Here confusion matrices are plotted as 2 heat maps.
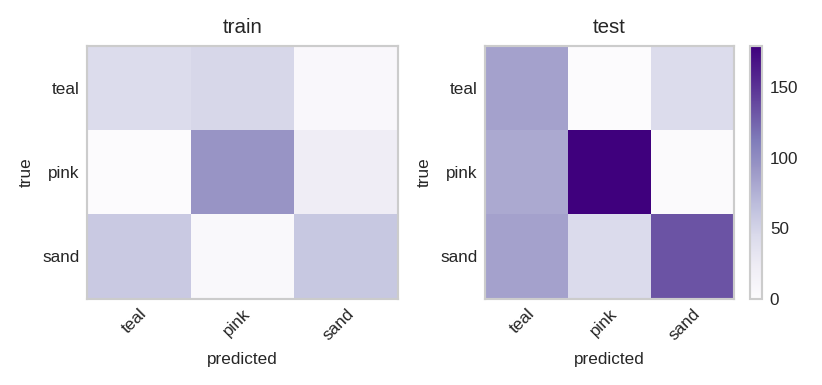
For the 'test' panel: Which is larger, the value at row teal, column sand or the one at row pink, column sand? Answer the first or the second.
the first
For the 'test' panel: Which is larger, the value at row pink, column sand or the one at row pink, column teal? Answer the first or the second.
the second
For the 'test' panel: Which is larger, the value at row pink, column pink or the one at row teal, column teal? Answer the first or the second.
the first
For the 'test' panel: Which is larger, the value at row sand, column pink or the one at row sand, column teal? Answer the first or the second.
the second
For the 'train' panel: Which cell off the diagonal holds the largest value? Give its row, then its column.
sand, teal
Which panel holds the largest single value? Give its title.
test
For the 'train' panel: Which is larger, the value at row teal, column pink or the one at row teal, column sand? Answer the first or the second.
the first
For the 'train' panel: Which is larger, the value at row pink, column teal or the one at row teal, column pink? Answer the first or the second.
the second
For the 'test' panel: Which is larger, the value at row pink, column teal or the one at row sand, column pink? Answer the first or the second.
the first
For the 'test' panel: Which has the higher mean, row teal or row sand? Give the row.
sand
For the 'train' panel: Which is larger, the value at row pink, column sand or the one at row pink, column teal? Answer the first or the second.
the first
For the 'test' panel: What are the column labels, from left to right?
teal, pink, sand
